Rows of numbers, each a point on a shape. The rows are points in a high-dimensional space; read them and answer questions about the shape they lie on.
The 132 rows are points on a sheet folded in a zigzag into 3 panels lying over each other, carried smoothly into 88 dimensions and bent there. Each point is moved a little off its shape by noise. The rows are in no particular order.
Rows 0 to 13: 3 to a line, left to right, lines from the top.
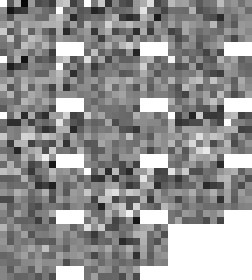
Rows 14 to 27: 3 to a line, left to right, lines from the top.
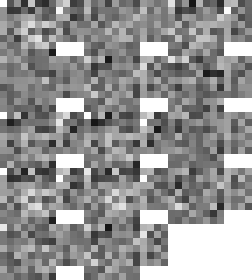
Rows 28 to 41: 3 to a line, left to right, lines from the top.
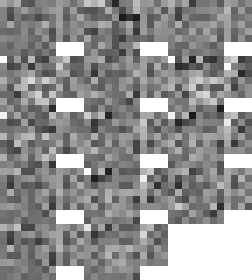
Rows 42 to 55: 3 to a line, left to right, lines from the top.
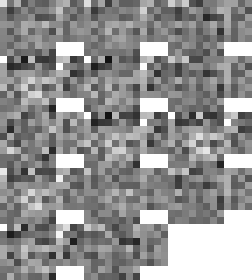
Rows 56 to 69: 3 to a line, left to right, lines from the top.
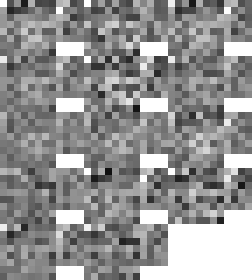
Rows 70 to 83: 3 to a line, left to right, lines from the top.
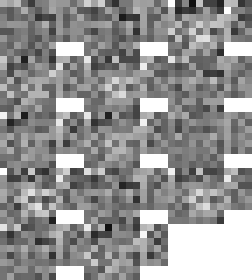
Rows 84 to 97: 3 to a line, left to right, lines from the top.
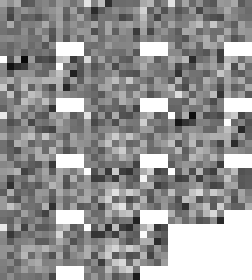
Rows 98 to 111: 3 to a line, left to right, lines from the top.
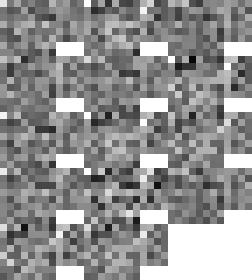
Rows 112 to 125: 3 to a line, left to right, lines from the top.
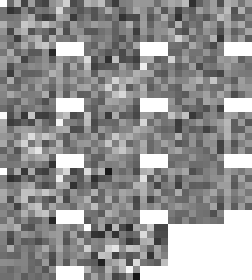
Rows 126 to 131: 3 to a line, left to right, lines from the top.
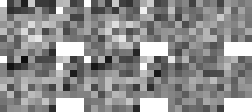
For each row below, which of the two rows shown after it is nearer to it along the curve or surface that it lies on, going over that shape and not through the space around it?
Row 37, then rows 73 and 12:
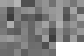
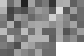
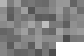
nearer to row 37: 73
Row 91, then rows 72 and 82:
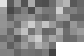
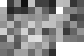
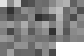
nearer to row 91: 72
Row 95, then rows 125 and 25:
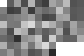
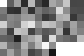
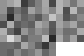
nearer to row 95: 125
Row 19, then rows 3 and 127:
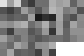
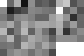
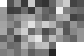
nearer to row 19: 3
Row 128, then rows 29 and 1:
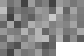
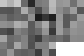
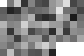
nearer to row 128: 29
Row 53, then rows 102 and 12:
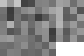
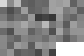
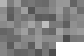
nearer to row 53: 102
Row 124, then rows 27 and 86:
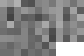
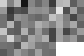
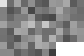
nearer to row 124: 27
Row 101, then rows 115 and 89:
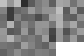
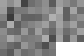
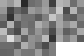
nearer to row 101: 89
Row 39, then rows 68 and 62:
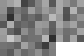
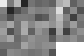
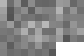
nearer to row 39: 68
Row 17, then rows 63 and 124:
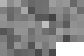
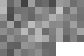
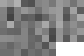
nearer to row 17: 63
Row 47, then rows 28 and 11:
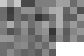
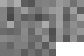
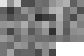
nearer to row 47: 11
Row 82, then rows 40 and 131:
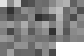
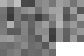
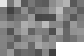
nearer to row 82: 40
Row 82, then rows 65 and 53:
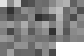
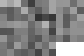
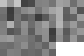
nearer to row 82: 53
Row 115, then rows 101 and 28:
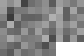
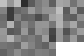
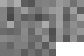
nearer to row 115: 28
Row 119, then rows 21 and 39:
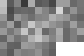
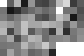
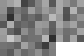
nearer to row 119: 39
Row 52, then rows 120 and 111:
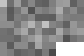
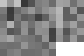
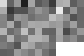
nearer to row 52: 111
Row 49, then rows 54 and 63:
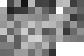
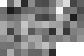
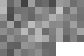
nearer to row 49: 63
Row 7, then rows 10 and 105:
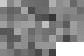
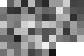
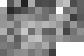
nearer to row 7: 10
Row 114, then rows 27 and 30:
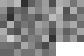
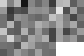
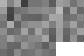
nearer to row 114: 27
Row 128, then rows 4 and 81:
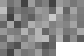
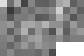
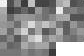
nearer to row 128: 81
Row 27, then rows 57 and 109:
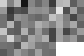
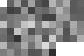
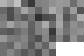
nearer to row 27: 109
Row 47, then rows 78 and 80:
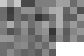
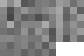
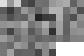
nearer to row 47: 80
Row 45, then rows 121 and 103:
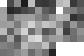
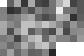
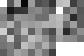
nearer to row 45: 121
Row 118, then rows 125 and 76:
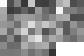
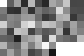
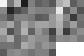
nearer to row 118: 125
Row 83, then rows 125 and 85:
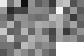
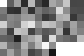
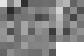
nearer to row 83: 85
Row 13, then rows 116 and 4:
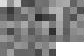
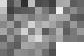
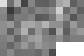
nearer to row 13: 4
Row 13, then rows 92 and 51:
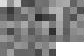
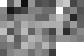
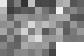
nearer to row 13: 92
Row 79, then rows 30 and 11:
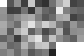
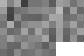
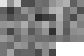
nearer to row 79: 30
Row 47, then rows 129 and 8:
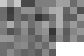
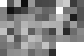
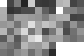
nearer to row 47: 129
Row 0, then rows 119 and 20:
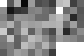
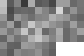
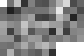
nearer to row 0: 20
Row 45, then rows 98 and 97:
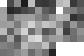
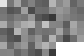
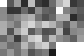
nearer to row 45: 97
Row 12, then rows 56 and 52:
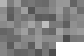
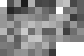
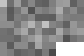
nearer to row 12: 52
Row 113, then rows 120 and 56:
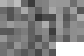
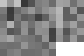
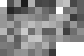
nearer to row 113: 120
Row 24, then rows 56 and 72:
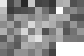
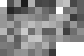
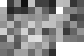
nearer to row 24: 72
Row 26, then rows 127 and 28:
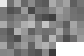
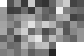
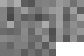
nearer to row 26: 127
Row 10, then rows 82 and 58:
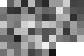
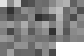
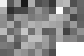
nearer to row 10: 58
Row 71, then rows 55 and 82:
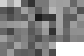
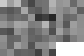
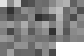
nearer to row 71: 82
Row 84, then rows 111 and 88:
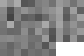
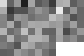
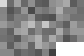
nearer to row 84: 111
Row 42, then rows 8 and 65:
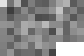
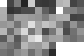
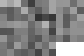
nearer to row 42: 65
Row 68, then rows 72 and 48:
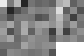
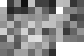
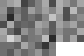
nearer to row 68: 48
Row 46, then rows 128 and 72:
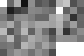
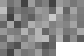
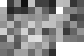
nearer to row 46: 72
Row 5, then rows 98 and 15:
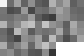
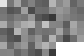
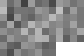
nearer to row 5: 98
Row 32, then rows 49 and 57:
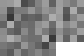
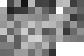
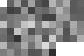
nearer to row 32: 49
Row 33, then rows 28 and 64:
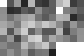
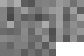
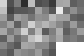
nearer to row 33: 64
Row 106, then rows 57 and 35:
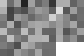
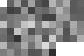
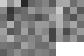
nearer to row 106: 35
